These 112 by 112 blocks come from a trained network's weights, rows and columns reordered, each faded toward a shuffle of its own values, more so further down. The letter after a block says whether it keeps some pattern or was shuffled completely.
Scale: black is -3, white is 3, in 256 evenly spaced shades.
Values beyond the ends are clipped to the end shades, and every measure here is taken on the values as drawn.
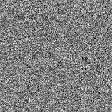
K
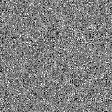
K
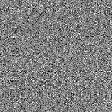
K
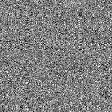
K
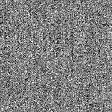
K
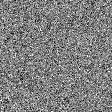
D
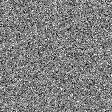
D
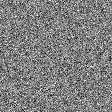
D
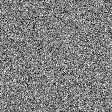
D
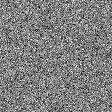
D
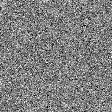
D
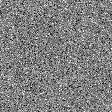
D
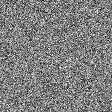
D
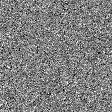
D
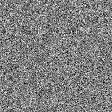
K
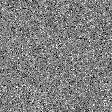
D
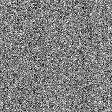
K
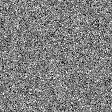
D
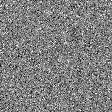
D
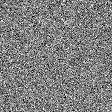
D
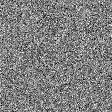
K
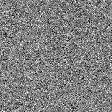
K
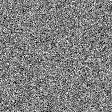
D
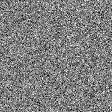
K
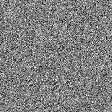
K
